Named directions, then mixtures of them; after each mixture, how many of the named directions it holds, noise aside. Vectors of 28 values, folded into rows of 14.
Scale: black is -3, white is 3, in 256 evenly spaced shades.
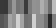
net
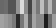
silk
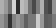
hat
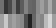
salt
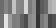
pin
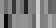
one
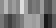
three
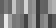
one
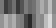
one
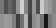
one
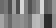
three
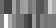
three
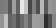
three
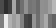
three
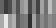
three
